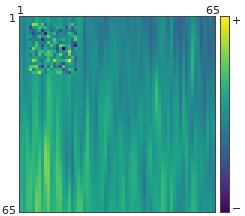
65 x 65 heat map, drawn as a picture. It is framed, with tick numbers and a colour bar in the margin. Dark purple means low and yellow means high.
Roughest part: top left. Slope: up to the bottom left. Odd patch: rougher, in the top left. Mirror symmetry: none. Ninth with the highest average: bottom left. Calmest part: top middle. Grain: streaks running down.
